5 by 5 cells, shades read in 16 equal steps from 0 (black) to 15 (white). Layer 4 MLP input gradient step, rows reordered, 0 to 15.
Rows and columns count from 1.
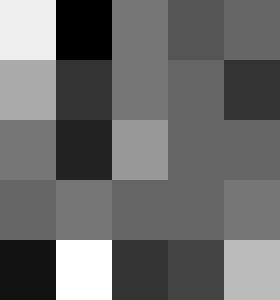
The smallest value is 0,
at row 1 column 2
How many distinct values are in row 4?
2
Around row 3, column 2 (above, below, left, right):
3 7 7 9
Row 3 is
7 2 9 6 6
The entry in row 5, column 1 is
1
